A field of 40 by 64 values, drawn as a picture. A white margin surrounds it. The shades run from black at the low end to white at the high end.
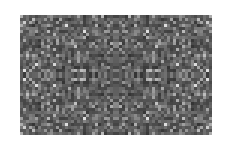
No seam splits the table. The centre is the calmest part. The values are skewed, with a long tail toward high values. No regular stripes run through it. It mirrors both left to right and top to bottom. No single row or column stands out from its neighbours.
